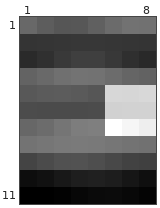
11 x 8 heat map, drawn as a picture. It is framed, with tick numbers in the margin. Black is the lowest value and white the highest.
Grain: streaks across. Ninth with the highest average: middle right. Odd patch: higher, in the middle right.
